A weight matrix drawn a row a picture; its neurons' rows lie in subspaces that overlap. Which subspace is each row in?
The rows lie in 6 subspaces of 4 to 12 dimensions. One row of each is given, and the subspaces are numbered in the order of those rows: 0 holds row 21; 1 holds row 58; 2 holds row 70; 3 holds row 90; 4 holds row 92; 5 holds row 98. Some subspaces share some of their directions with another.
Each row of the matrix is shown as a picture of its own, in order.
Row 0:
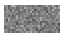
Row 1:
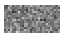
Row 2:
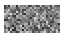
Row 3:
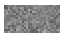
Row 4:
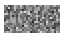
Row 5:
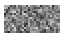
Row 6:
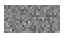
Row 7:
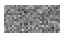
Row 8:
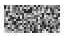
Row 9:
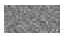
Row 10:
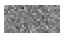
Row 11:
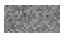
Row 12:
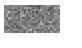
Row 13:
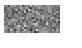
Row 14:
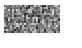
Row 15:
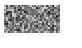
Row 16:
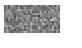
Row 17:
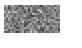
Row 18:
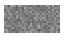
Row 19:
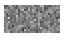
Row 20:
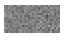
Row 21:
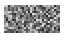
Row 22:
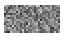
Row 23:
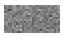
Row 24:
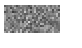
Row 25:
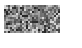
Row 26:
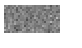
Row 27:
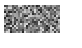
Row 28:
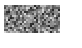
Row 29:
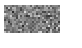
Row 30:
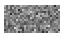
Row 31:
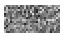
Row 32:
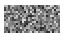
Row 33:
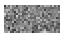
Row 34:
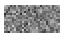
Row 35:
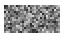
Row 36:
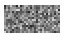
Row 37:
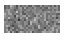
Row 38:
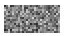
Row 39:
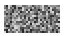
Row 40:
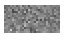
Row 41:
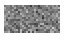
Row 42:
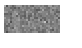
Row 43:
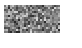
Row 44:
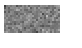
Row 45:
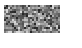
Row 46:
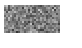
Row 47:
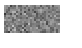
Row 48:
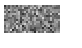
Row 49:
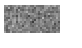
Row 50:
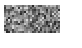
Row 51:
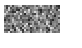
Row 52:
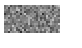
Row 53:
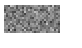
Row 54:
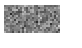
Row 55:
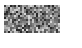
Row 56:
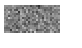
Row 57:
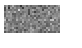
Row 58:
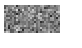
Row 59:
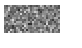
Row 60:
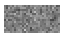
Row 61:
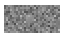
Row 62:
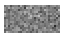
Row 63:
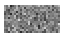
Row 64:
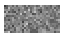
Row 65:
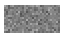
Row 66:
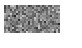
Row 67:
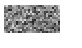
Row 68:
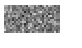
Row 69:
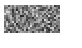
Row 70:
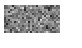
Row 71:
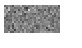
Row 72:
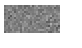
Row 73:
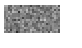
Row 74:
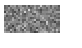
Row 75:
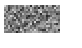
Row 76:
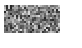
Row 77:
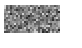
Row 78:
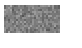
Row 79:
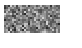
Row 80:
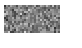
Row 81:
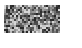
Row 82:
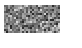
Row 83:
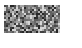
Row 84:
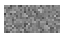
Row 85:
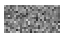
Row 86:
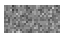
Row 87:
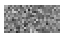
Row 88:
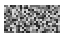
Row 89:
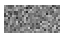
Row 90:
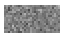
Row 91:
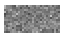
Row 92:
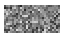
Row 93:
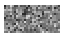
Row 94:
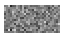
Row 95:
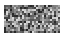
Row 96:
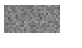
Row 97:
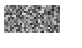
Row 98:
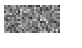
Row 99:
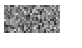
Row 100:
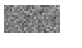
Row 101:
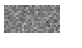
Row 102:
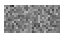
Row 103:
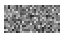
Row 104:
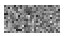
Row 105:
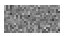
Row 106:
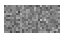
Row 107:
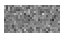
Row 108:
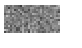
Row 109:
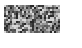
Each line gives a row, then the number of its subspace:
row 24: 2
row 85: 5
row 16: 0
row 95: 0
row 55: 1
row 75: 1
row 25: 4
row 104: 1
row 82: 1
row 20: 1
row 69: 0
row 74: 5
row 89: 1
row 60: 0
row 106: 5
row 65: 2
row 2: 2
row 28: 0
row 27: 4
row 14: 0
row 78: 0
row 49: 1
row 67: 1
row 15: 0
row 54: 1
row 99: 0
